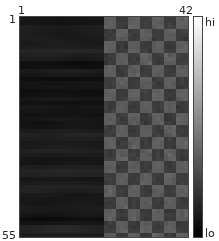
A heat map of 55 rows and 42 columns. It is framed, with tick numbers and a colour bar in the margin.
The table splits into one row of 2 panels. Panel 1,1: very low, streaked across, faint in contrast. Panel 1,2: low, checkered.
